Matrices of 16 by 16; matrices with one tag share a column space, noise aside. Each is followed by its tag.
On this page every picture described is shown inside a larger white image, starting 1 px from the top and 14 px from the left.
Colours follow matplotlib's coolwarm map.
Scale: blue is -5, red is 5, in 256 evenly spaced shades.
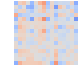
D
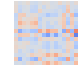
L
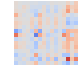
L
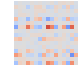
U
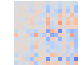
L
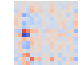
L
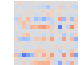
U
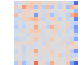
D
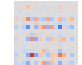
U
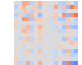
D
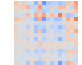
D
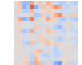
D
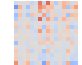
D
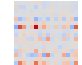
U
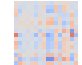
L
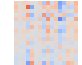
D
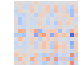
L
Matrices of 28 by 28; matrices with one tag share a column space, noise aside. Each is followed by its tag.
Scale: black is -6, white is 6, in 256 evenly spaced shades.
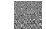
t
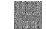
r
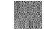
r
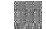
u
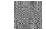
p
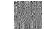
r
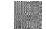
r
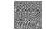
u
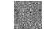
u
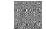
u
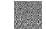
t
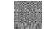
u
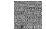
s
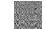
t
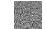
t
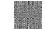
p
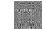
u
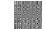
p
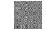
s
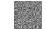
s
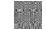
u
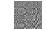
t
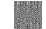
p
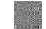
s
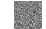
t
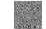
s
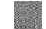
s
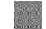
s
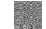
s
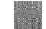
p
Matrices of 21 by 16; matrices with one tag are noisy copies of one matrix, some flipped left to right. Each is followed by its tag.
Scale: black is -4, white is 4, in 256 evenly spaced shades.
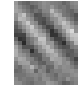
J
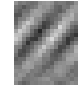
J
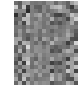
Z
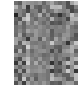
Z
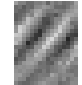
J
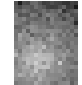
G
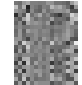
Z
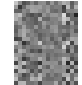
Z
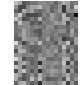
Z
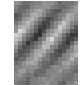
J
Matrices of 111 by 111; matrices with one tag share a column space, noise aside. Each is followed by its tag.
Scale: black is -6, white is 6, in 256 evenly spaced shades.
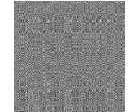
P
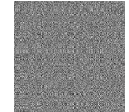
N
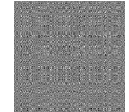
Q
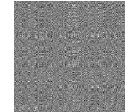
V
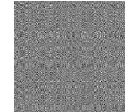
V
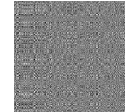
N
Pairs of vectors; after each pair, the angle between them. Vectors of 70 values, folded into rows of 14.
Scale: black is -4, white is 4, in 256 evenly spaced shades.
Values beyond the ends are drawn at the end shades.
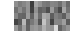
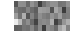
partly opposed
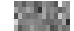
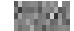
partly aligned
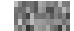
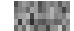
nearly opposite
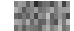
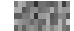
nearly parallel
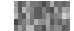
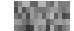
partly opposed
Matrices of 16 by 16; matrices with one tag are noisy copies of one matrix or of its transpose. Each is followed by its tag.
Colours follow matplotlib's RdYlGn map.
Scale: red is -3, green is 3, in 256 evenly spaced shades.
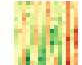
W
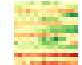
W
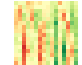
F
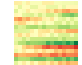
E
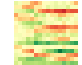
F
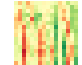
F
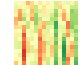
F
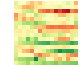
F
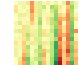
E
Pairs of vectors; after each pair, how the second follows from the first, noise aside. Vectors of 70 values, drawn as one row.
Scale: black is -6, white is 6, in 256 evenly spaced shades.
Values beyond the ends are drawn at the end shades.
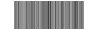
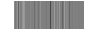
partly zeroed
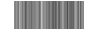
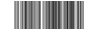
scaled up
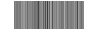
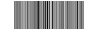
scaled up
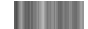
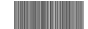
shuffled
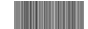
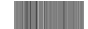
partly zeroed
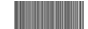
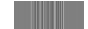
partly zeroed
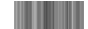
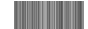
shuffled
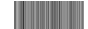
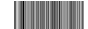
scaled up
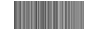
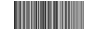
scaled up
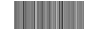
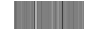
partly zeroed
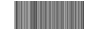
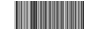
scaled up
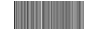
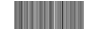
shuffled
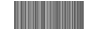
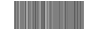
partly zeroed
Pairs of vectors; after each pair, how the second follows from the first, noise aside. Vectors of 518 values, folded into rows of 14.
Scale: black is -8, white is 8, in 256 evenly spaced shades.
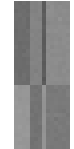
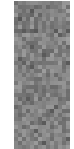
shuffled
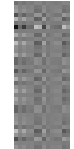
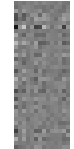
sign-scrambled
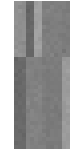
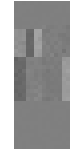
partly zeroed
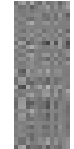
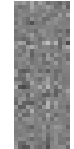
sign-scrambled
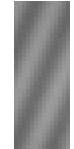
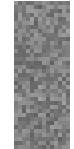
shuffled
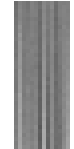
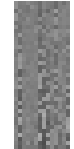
sign-scrambled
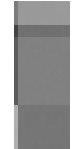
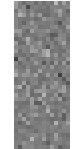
shuffled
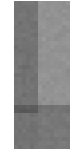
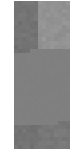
partly zeroed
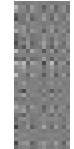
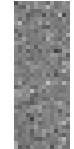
shuffled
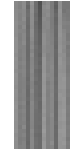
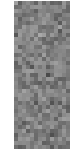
shuffled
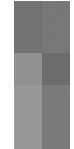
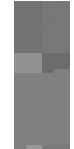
partly zeroed
